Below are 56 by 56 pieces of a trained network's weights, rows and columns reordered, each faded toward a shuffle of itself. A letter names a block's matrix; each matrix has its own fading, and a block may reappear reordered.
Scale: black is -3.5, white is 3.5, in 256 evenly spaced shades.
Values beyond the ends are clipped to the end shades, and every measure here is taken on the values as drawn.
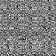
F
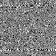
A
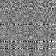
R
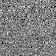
A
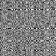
R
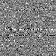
A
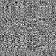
F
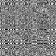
R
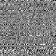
F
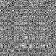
F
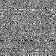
A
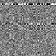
R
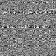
F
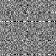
R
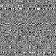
F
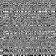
F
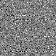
A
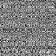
F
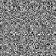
F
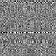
R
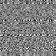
F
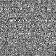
A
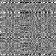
R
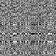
R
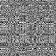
F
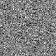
A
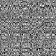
F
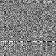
R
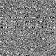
A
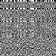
R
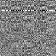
R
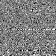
A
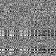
R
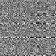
R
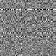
R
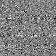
A
